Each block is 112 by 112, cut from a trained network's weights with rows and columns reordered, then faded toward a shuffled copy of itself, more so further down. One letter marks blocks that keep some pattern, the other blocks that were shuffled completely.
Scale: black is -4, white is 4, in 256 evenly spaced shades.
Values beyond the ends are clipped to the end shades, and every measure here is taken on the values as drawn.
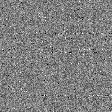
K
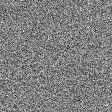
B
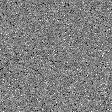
B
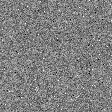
B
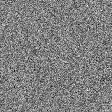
K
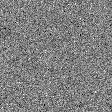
B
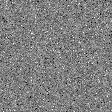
B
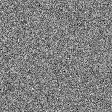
B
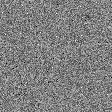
B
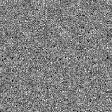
K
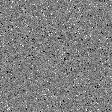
B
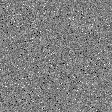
B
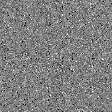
K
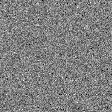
K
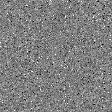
K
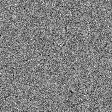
B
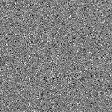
K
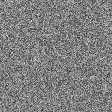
B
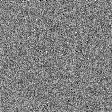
K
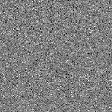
K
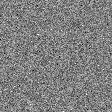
B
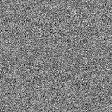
K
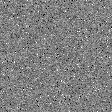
B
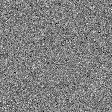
B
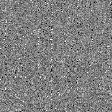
K
